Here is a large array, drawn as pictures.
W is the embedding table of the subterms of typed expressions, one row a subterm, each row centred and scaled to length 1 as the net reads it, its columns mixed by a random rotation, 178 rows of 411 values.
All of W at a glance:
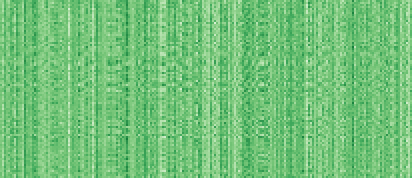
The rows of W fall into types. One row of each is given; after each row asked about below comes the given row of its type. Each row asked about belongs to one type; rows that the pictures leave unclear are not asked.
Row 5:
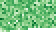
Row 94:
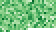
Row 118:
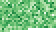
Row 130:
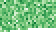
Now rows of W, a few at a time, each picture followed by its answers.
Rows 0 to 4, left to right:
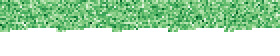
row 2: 94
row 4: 118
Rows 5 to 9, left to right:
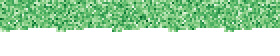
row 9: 130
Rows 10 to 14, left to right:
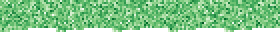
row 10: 118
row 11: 130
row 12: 5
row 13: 118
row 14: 5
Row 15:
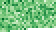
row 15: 94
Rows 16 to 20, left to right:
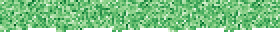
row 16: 94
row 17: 94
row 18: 130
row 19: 5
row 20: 130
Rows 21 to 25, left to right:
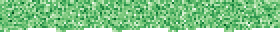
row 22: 5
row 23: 5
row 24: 130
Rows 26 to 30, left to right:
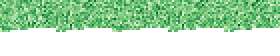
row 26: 130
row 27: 130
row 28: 5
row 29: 130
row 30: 94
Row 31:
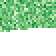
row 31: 130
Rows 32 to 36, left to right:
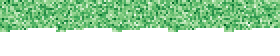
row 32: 94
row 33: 130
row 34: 5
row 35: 94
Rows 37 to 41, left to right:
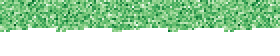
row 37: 94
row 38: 118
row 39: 5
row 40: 94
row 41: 94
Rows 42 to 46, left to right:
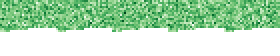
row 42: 5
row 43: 5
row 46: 130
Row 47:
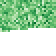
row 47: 130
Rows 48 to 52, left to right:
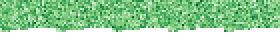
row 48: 130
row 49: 5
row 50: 5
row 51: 94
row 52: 94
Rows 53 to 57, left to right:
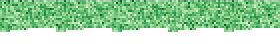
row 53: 94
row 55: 94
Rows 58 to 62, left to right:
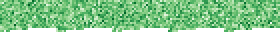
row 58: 94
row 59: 130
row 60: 118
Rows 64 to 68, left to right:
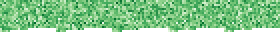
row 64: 130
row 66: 94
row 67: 5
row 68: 130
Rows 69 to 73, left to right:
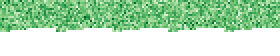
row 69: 94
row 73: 130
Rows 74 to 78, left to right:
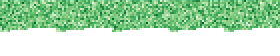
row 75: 5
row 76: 130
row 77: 5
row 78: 5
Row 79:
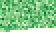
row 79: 5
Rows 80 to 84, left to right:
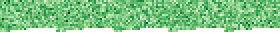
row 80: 94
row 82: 5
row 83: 118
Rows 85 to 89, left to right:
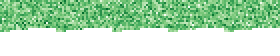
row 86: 94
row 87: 118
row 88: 5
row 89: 5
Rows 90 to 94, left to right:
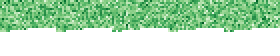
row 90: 94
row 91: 94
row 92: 130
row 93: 118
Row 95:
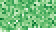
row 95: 5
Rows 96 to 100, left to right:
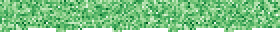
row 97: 94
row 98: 118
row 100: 118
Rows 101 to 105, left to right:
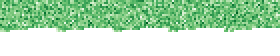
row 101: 5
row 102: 5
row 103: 5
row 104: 130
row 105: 118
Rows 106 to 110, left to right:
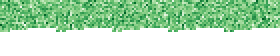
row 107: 130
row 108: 118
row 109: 130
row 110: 94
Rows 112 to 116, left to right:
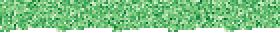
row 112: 130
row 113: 5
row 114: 130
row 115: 94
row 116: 5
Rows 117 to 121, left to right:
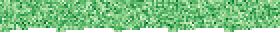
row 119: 5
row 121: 94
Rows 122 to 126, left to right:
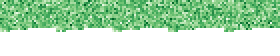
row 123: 94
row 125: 94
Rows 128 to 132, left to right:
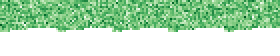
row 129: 5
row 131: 94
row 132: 5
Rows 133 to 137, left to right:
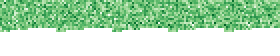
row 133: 130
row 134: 118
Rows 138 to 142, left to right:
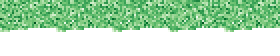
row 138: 5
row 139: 5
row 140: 5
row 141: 5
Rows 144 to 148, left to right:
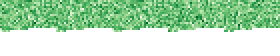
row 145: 130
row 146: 5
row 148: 130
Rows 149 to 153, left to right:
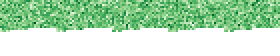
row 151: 130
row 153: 94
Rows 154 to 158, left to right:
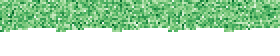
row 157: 130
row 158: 94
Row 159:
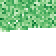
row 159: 5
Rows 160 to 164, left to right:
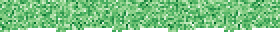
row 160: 130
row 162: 130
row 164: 130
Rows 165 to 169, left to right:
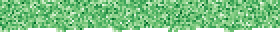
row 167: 5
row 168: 118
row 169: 5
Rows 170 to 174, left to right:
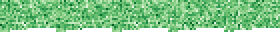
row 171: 94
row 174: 130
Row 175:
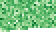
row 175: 5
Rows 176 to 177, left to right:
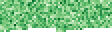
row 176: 94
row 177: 94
